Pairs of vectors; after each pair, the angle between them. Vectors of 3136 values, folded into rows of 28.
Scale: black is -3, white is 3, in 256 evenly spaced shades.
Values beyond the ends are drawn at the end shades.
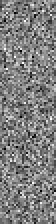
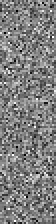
partly aligned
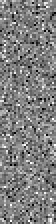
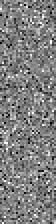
orthogonal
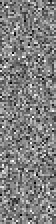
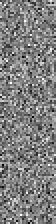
nearly opposite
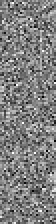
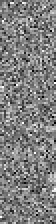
nearly parallel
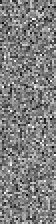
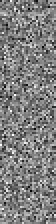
partly aligned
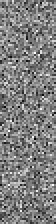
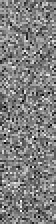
nearly parallel
